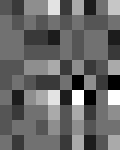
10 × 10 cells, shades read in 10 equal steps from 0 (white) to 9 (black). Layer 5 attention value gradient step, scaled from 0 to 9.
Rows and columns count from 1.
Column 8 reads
8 6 5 5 7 4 9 7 6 8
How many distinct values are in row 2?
2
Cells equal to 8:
6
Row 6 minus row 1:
0 -2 2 3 6 -2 6 -4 2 7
